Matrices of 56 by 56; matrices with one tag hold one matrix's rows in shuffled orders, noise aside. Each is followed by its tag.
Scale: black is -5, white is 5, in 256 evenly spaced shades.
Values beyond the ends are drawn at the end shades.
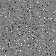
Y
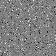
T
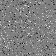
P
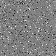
P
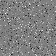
T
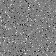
P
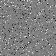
P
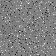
Y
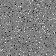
Y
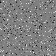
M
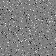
T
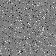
Y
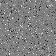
T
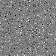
Y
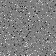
P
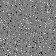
M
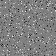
T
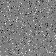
T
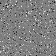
M
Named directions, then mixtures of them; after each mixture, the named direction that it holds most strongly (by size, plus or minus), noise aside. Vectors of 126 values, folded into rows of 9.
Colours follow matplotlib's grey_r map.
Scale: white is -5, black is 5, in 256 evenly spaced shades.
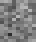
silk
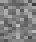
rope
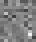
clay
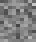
rope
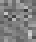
clay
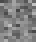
rope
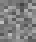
rope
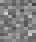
rope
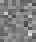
clay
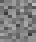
rope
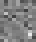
clay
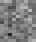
silk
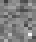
clay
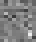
clay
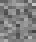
rope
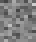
rope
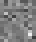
clay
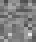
clay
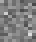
clay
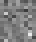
clay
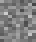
rope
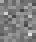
clay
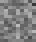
rope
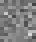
clay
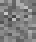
silk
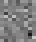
clay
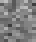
silk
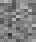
silk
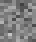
silk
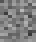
rope
